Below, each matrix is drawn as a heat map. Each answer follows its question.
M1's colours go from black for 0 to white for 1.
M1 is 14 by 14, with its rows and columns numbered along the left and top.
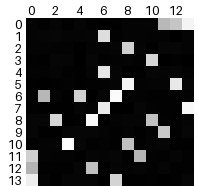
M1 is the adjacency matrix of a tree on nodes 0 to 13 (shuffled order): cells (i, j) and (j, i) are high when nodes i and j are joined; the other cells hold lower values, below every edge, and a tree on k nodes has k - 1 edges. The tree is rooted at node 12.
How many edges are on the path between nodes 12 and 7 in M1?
3
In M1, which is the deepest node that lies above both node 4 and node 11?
0
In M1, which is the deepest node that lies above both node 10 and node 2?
8
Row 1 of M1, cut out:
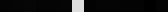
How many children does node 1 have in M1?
0
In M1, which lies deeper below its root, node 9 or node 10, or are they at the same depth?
the same depth
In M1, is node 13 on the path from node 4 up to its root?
yes
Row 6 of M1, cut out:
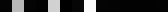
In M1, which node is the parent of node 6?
7
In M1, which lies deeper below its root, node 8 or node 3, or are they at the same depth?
node 3
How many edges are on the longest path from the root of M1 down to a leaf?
5
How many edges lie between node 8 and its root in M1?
2
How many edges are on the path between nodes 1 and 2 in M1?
8
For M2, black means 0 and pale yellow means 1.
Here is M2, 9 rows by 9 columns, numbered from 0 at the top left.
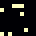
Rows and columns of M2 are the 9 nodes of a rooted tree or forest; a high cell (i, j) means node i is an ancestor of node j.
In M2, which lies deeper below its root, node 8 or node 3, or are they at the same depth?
node 3
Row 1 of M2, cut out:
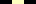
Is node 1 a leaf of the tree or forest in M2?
no
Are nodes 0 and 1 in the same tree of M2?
no
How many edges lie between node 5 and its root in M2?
2
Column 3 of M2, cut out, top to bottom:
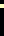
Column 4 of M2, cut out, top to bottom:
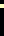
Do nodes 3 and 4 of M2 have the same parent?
yes
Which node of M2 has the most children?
1
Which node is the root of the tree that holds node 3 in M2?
1
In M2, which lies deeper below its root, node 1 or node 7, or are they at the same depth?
the same depth
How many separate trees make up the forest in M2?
3
